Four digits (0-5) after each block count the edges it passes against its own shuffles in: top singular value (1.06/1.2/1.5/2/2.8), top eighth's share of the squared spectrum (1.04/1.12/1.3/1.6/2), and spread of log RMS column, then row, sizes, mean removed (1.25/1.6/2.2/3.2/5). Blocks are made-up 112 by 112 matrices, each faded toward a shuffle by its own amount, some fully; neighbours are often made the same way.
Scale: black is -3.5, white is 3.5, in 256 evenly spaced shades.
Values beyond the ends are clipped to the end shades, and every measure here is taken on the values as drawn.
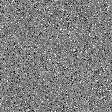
2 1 0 0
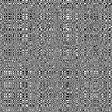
5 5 4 4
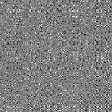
5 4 3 3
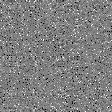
3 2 1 0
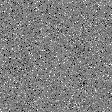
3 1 0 0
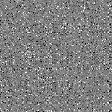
4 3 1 2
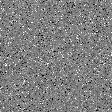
2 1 0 0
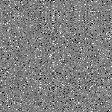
4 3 2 1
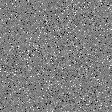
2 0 0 0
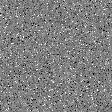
0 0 0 0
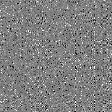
4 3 2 1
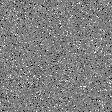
0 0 0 0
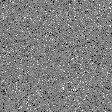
0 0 1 0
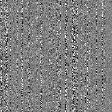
2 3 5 0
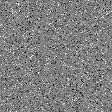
1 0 1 0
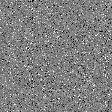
1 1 1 0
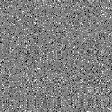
4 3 2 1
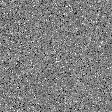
0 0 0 0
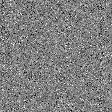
0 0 1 0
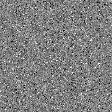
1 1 2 0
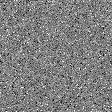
0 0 0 0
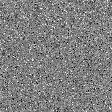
0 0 0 0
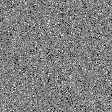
0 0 1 0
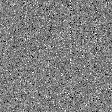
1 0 1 0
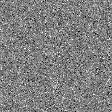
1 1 2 0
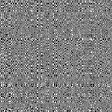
5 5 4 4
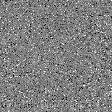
3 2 0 1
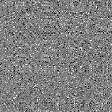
4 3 2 2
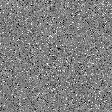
3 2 0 0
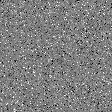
0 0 0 0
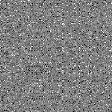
4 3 2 2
